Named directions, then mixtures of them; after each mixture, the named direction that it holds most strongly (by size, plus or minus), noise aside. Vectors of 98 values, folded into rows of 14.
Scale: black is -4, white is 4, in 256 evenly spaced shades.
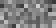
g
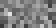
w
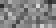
g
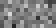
w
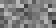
w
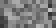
w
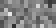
w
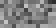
g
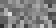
w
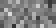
w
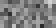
w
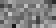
g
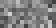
w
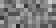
g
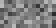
g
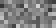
g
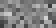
w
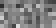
g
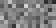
g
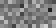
g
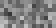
w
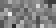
w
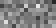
g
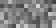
g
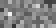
w
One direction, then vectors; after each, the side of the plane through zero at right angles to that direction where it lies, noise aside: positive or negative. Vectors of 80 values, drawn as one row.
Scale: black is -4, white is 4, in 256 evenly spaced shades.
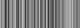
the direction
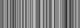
negative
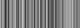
positive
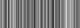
positive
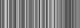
negative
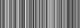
negative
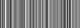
negative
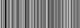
positive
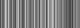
negative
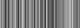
positive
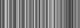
negative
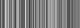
negative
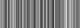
positive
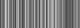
negative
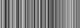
positive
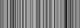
negative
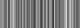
positive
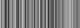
positive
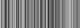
positive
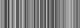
positive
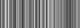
negative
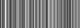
negative
